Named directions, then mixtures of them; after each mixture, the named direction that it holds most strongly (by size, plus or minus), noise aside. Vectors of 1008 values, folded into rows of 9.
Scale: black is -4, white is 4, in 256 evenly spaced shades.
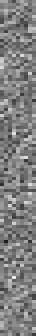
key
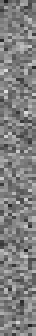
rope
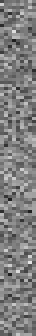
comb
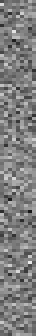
comb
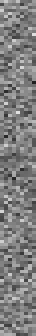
comb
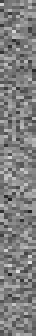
comb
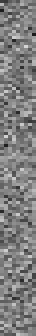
comb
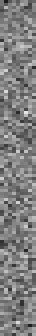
rope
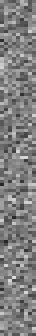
key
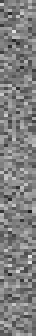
comb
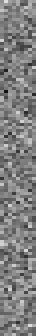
rope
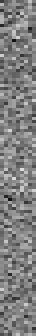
comb
